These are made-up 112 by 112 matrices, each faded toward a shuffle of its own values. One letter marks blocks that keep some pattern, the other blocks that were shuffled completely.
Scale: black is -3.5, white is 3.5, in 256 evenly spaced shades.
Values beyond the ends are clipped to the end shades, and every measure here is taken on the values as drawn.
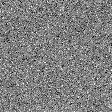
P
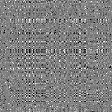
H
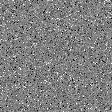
P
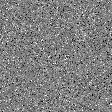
P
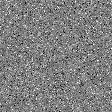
P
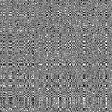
H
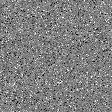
P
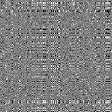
H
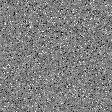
P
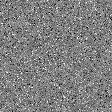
P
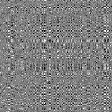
H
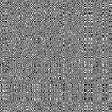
H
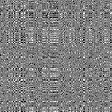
H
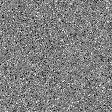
P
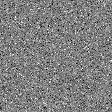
P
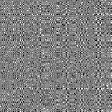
H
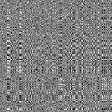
H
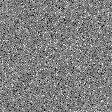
P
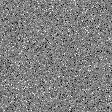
P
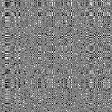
H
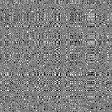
H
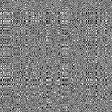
H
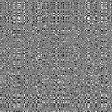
H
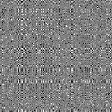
H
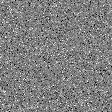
P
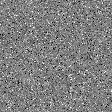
P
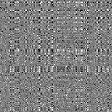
H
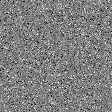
P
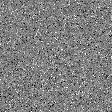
P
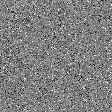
P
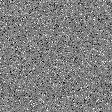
P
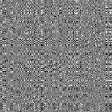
H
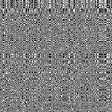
H
